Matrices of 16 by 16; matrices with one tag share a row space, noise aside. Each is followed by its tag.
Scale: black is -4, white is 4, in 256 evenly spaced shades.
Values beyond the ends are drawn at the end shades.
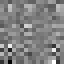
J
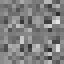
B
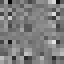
J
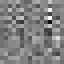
B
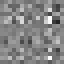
B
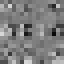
J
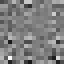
J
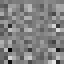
J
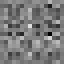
B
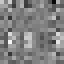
J
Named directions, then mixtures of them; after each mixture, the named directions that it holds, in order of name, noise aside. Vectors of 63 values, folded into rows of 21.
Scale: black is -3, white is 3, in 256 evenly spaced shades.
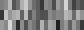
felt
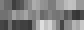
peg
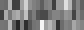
felt, peg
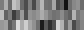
felt, peg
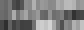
peg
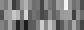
felt, peg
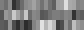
felt, peg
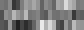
felt, peg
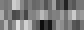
felt, peg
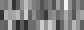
felt, peg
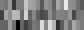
felt, peg
